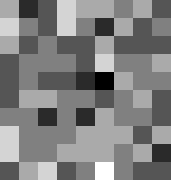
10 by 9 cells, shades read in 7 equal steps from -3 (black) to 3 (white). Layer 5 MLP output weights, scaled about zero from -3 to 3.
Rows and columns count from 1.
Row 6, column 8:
1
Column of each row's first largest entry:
4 1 1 6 7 2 6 1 1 6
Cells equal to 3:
1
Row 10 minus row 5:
0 1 3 0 2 6 -1 -1 -1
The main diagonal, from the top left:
1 0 0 0 -2 -1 0 -1 -2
